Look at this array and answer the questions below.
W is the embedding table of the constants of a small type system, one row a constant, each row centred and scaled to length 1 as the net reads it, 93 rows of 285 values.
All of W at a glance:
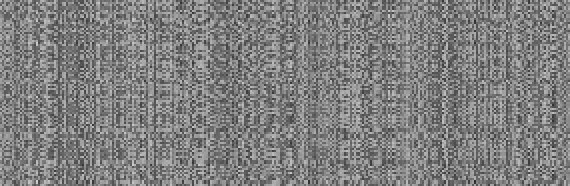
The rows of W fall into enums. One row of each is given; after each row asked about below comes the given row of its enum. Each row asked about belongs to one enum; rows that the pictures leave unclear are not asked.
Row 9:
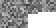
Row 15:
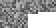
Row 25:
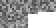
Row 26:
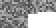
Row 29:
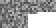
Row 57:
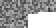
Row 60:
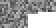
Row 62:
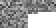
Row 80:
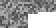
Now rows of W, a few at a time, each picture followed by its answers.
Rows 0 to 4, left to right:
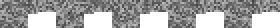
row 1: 80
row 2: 25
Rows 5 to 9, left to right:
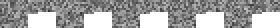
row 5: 60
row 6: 80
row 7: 57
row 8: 57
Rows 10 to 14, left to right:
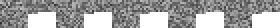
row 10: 62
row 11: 15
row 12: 29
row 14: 57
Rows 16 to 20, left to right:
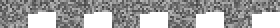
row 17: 26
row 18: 29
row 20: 60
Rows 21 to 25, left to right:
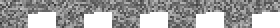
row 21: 62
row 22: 80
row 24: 26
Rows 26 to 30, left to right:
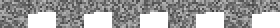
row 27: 57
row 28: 25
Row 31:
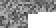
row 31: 80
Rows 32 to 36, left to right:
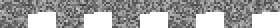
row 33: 9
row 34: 57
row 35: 26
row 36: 25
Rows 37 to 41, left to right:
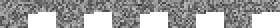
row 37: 80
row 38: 25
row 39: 9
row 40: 15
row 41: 29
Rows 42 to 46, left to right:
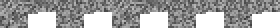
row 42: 80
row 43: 57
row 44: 80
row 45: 57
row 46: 57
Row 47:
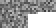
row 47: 29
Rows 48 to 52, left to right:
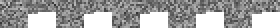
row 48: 62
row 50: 80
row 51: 25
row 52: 60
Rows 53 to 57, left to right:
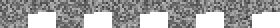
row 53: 25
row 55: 25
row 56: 26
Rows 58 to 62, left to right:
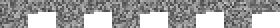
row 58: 60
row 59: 25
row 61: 25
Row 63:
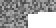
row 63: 57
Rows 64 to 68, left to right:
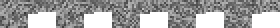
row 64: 80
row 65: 80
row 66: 15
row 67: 26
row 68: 26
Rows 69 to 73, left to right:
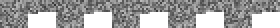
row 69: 15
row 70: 25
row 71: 29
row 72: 25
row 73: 60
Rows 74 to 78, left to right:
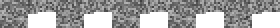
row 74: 26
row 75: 57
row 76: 26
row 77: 26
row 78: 57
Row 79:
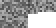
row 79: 26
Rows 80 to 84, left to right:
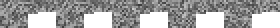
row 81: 80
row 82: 9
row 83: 15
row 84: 26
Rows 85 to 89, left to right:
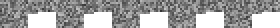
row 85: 60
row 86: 9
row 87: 60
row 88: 25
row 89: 57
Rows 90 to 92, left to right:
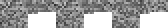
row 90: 62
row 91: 62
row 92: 26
